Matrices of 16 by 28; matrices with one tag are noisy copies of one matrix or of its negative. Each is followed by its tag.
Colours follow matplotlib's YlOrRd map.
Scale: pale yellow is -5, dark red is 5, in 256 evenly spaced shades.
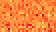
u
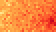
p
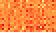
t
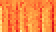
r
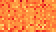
t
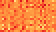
t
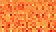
u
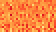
u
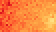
p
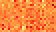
t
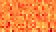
u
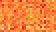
t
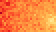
p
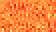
u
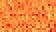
u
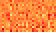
u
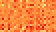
t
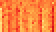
r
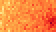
p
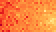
p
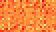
t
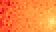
p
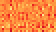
u
